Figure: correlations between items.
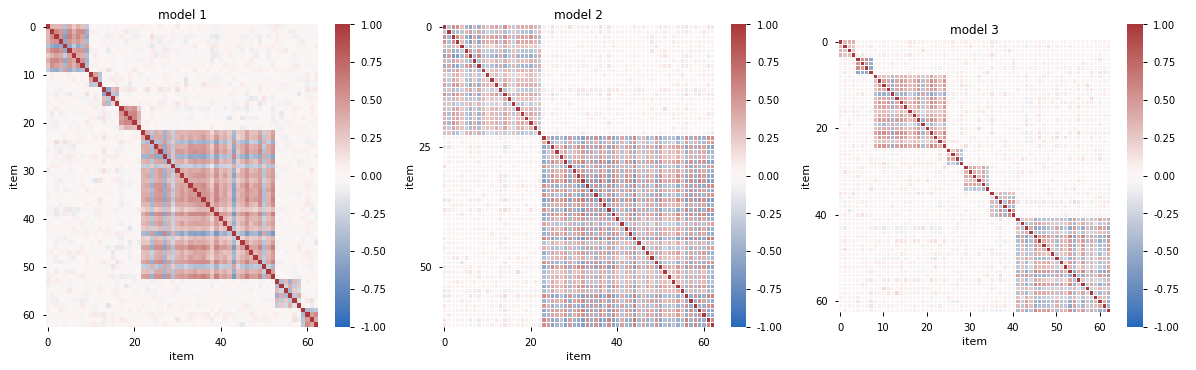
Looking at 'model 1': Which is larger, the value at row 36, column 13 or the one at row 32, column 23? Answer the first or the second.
the second
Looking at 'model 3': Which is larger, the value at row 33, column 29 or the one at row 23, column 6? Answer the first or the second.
the first
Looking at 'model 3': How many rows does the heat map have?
63
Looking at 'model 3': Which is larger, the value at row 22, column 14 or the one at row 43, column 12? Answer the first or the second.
the first
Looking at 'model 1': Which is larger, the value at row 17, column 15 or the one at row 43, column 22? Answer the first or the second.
the first
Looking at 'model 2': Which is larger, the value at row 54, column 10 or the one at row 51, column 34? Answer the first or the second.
the second
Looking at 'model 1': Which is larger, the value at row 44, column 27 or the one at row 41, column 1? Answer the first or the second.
the second
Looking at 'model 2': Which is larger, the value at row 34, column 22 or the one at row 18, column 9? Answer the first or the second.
the second
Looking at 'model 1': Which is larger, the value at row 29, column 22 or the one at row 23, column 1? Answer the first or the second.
the second
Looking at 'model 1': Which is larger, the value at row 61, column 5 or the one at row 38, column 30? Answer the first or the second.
the second
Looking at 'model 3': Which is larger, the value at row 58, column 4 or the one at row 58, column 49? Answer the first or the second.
the second
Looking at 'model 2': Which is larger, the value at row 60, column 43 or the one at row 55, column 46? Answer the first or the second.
the first
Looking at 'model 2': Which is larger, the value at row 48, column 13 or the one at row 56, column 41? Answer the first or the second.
the second
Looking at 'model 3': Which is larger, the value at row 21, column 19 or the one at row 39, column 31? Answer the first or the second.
the second
